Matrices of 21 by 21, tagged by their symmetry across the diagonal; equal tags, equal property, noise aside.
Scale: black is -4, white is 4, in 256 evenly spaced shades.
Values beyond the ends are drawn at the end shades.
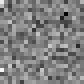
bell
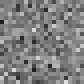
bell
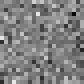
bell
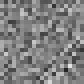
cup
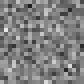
cup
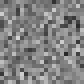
bell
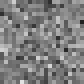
cup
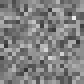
bell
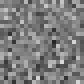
bell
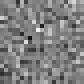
cup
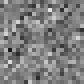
cup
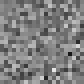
cup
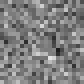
cup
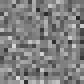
cup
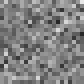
bell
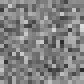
bell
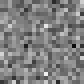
cup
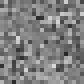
cup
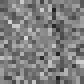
bell
